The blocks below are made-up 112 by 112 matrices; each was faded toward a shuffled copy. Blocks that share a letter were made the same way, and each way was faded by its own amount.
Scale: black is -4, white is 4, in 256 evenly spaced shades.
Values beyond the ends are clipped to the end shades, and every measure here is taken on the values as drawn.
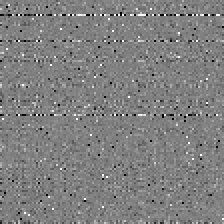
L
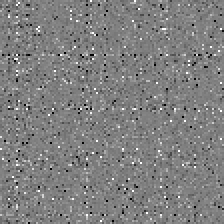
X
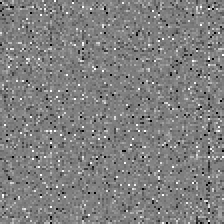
X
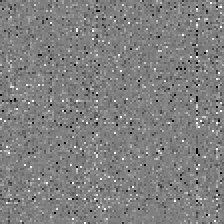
X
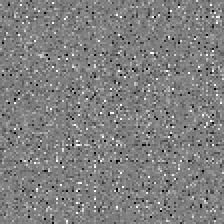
X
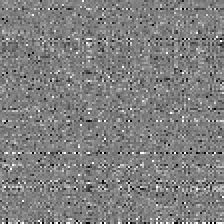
L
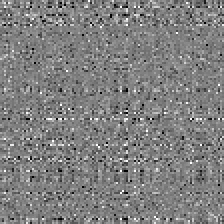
L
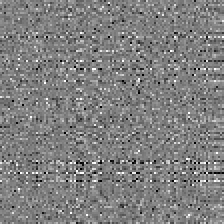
L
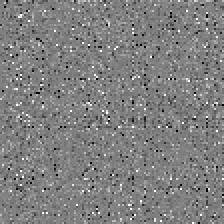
X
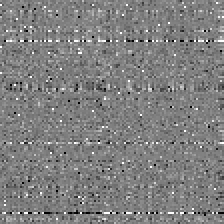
L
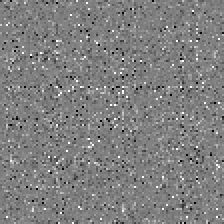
X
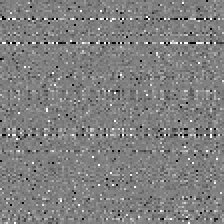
L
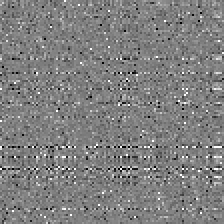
L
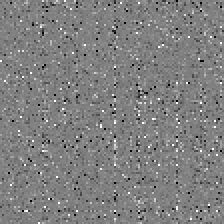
X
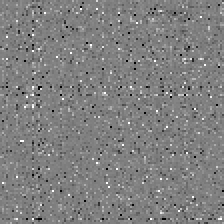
X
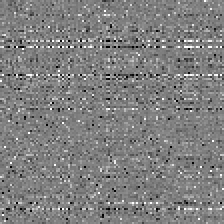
L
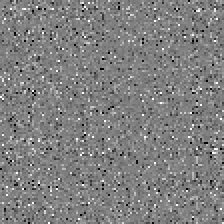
X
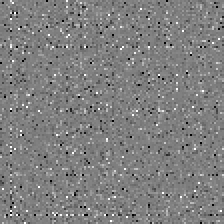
X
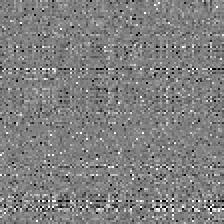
L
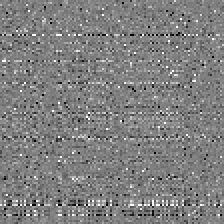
L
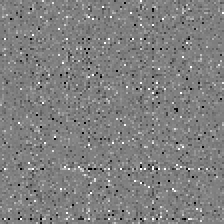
X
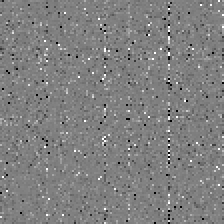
X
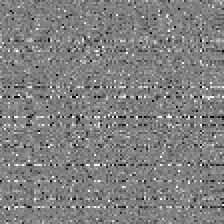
L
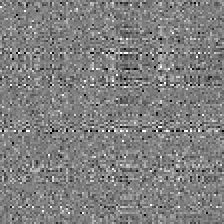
L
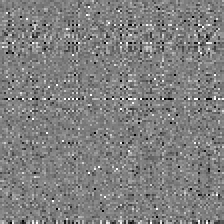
L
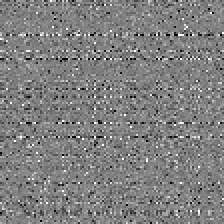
L
